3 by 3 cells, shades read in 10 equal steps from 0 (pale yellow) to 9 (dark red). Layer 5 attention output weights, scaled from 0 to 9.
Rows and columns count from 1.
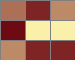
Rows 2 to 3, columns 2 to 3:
0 0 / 8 8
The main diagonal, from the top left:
5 0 8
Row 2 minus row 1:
4 -8 -4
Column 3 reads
4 0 8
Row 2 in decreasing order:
9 0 0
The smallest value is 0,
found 2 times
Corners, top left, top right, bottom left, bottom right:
5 4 4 8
